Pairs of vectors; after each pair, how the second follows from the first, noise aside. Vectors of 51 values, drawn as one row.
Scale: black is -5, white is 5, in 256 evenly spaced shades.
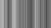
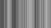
negated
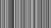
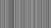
shrunk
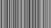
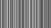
negated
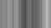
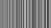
sign-scrambled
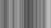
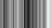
scaled up
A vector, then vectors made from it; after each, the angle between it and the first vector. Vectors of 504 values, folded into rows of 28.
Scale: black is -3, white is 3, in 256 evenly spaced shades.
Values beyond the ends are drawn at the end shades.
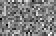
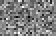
partly aligned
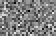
partly aligned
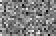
partly opposed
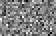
nearly opposite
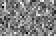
partly aligned
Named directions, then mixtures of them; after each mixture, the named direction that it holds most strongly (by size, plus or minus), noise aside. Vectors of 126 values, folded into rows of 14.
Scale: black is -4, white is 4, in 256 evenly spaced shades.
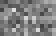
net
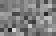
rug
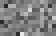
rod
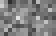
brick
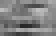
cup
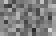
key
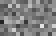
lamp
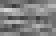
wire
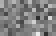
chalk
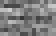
wire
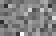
rod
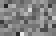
rod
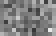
key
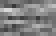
wire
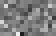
rod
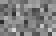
lamp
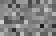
lamp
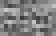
wire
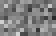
rod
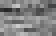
wire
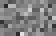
rod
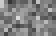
brick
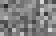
rug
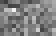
net
